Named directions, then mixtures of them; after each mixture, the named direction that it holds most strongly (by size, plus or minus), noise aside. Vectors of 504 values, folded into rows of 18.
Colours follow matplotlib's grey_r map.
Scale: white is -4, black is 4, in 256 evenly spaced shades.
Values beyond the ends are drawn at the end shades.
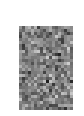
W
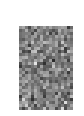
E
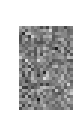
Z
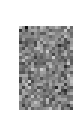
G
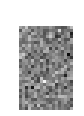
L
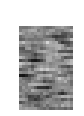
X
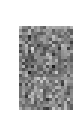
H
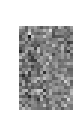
Z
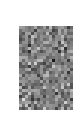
E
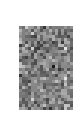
E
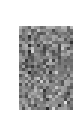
H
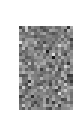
G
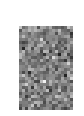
L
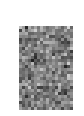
G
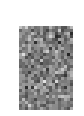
L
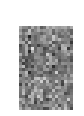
H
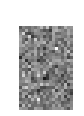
Z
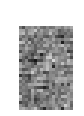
X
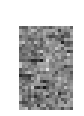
X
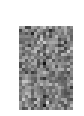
E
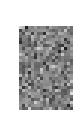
G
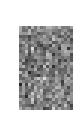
H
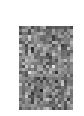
H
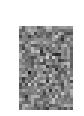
W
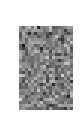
W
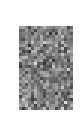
E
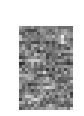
X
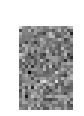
L
